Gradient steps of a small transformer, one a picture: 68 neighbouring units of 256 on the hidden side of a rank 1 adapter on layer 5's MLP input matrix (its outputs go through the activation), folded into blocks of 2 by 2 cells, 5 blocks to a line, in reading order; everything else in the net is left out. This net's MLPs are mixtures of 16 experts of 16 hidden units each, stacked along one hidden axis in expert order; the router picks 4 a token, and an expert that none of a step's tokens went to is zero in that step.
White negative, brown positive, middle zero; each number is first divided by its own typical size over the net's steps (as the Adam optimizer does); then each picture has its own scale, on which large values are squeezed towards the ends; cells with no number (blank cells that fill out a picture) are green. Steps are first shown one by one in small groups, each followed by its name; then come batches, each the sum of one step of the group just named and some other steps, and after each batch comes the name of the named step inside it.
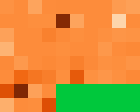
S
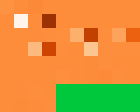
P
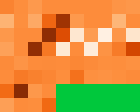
S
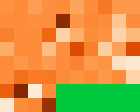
S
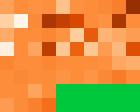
P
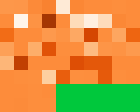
P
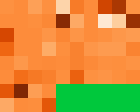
S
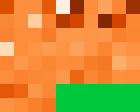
S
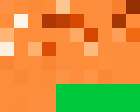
P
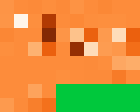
P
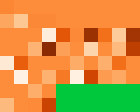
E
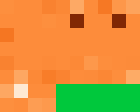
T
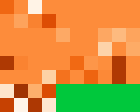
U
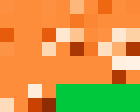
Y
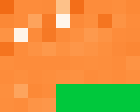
T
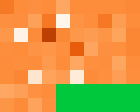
U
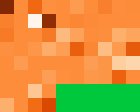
Y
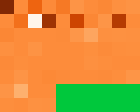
T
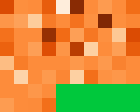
E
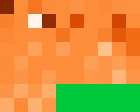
T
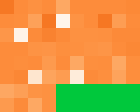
U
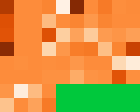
Y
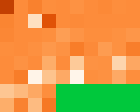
Y
